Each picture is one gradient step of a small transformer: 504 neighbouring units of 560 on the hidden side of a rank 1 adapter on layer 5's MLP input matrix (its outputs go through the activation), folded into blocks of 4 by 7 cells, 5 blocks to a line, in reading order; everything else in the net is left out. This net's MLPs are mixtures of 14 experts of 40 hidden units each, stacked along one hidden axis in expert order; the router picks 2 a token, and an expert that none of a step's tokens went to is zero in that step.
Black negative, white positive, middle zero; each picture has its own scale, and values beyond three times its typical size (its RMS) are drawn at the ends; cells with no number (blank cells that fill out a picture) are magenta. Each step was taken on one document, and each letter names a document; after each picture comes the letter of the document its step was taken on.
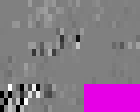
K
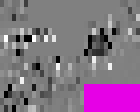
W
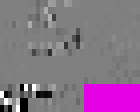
K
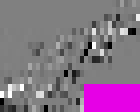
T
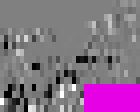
W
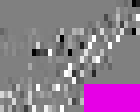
T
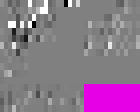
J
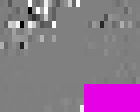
J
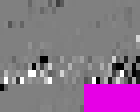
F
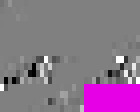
F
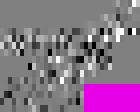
T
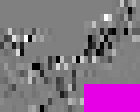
W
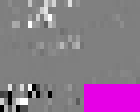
K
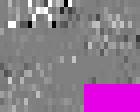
J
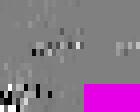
K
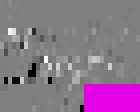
F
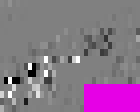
F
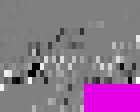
F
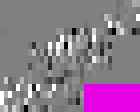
T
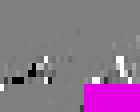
F
